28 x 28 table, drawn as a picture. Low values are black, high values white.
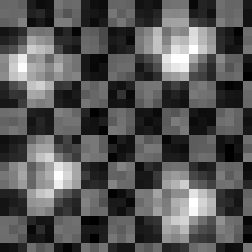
Bumps: four. Slope: none. Seam: none.
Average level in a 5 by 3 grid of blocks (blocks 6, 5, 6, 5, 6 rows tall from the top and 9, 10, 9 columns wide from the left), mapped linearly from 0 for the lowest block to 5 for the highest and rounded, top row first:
1 1 3 / 5 1 2 / 1 0 0 / 5 1 2 / 1 1 3
